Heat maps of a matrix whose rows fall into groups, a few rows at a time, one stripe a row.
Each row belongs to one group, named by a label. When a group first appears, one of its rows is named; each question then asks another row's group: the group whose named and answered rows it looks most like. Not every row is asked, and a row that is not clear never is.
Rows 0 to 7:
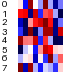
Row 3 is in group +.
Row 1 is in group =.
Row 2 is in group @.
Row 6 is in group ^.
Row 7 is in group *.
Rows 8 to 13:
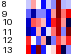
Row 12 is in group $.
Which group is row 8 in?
^
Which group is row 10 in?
=
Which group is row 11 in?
+
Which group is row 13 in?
*
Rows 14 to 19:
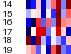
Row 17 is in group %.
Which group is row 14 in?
+
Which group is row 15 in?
^
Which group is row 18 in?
*
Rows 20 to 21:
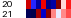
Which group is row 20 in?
$
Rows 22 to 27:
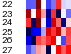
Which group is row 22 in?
%
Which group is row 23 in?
*
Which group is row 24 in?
*
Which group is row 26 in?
@
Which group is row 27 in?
$
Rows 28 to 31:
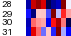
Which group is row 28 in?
%
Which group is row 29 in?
@
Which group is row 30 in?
=
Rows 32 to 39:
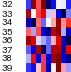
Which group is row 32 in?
%
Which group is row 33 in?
*
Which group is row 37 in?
+
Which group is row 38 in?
=
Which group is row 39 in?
$
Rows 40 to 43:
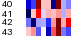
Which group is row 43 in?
=
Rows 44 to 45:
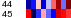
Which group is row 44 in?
+
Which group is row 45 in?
$
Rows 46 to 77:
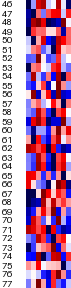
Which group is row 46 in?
%
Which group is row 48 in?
%
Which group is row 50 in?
$
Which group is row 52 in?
%
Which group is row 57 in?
+
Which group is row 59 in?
%
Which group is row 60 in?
$
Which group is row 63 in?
%
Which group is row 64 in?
%
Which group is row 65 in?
^
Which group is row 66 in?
=
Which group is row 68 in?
@
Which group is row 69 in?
@
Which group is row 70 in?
^
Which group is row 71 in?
*
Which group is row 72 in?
%
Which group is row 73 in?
@
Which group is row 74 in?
+
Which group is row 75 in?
*
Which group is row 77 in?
*
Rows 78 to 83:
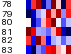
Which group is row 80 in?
@
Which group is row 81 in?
=
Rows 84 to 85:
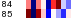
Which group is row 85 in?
*
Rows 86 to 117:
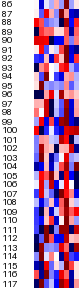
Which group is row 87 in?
*
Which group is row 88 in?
^
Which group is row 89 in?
+
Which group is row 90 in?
^
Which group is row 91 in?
=
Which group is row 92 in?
+
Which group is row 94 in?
%
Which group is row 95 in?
^
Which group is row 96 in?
@
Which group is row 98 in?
^
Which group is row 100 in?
$
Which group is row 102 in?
=
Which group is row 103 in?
^
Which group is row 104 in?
+
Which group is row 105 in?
%
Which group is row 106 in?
=
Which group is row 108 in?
$
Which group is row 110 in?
$
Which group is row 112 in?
%
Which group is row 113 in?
+
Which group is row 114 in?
^
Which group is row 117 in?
+
